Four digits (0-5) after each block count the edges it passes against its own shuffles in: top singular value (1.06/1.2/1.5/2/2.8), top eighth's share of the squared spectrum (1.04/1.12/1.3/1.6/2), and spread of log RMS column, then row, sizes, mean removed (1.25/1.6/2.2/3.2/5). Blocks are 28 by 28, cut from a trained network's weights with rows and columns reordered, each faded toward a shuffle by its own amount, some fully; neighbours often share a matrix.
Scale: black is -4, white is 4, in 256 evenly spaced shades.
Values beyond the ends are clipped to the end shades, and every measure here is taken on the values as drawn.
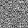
2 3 0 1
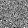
1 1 0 0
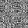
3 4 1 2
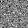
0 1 0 0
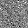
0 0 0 0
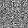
2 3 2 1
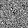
2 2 0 0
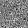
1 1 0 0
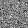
0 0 0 0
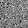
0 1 0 0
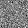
0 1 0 0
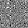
3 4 1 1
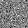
0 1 1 0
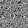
2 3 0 1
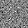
2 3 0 1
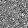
0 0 0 0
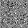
2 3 0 1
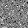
0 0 0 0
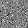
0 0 0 0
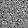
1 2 0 0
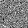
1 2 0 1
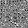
2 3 1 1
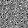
2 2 1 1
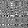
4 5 1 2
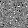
0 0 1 0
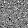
0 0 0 0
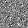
0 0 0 0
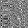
3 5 2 0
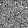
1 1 0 0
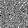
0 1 0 0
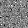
1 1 0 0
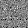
2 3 0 1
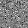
2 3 1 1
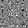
3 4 2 1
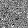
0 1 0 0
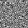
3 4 1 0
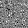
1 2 0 0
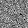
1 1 0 0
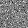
0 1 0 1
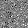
1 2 0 0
